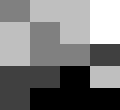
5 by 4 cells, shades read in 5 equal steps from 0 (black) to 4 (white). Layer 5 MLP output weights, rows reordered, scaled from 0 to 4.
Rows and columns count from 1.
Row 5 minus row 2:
-2 -2 -3 -4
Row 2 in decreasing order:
4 3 3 2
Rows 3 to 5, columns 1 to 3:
3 2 2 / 1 1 0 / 1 0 0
